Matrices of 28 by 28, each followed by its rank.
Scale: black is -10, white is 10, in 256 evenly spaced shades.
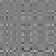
two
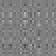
two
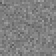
full rank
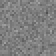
full rank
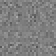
five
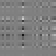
one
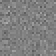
five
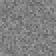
full rank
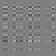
one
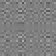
two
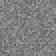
full rank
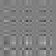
one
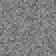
full rank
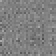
five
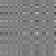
one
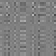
two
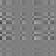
one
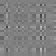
two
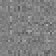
five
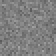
full rank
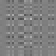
one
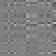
two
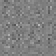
five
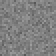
full rank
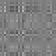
two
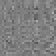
five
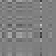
one
